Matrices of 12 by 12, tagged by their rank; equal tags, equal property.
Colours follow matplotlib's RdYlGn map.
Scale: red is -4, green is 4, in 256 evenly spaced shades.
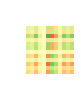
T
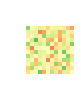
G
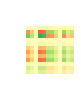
T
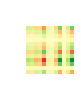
T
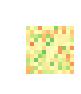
G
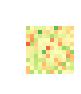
G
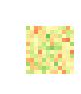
G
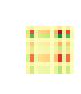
T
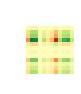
T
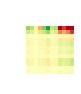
T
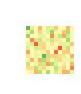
G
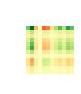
T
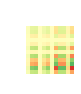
T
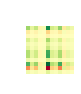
T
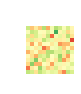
G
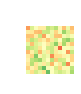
G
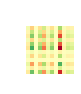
T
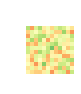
G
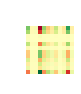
T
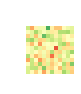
G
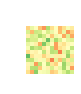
G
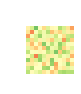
G
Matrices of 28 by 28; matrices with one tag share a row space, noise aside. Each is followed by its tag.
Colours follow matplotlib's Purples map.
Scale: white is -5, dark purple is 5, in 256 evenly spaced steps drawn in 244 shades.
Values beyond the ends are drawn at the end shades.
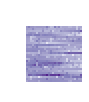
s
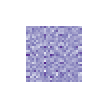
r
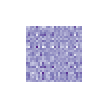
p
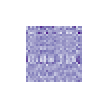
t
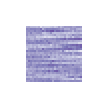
s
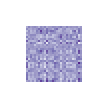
t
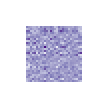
r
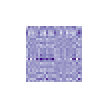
t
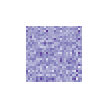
t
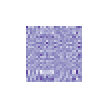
t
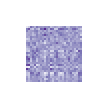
r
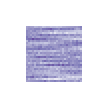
s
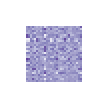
r
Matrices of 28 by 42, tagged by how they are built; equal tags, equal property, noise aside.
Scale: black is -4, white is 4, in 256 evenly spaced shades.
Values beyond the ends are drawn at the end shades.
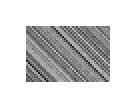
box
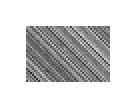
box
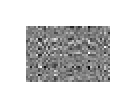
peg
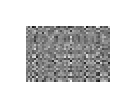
peg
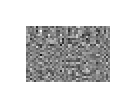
peg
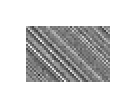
box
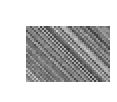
box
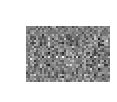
peg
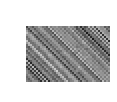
box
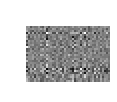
peg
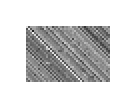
box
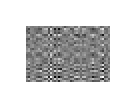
peg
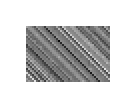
box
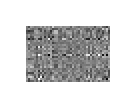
peg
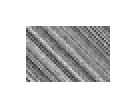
box
